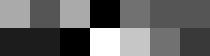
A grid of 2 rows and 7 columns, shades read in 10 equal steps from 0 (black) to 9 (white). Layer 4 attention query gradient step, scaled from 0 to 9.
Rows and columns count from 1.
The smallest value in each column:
1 1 0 0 4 3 2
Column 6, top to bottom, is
3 4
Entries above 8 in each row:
0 1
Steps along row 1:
down up down up down same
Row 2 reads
1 1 0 9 7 4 2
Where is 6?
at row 1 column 1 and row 1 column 3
